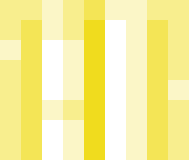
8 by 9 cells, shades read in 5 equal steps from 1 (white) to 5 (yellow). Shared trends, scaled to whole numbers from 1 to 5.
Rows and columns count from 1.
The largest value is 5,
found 7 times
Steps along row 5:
up down up up down up up down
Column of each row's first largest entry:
5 5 5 5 5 5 5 5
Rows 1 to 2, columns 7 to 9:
2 3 3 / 2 4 3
